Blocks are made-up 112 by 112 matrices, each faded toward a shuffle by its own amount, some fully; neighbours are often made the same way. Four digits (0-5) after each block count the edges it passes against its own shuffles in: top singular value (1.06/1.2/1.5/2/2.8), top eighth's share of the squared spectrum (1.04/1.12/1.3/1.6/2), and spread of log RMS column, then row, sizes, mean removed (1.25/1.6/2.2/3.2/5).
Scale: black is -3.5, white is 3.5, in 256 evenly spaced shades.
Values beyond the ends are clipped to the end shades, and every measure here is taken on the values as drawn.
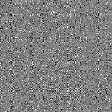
4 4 3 2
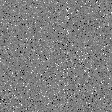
2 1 0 0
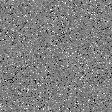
2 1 0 0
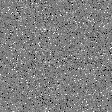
2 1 0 0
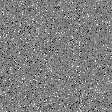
2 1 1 0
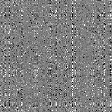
5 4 3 2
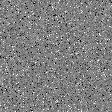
0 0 0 0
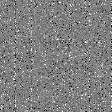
2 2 3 1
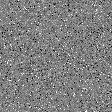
0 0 0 0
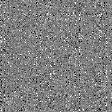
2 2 3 2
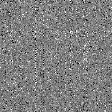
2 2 3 2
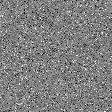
0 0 0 0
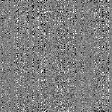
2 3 4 3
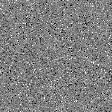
1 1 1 1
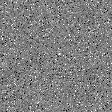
1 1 1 0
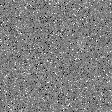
0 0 0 0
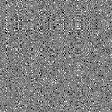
5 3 2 2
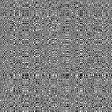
5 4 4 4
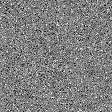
2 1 0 0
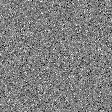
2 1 0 0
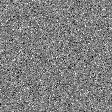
2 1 0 0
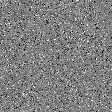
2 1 0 0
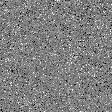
1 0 0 0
